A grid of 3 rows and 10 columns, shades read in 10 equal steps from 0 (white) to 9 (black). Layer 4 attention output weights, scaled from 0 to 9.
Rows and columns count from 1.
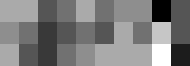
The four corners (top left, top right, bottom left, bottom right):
3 6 3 8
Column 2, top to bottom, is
3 5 6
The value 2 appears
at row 2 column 9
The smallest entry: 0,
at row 3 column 9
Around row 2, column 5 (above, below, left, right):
3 4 6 6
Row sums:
48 49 42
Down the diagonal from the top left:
3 5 7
